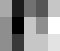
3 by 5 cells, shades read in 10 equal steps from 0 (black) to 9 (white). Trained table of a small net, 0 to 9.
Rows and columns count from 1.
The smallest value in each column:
5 0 4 3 7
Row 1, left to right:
6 1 4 3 7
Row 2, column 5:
9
